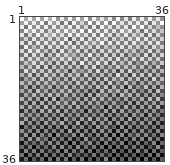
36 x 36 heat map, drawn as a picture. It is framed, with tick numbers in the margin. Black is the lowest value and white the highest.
The halves do not mirror each other. Overall the values sit about 50% of the way up the scale. The field is checkered. There is an overall slope up to the top.
